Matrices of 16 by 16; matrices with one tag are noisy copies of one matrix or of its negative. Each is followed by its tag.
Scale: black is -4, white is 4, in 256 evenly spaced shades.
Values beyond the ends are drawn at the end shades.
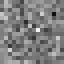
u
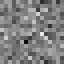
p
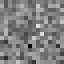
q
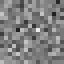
u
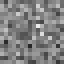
q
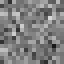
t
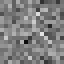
p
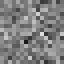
p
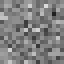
u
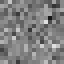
t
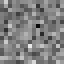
q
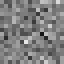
p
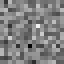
q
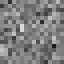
t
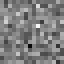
q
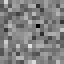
q
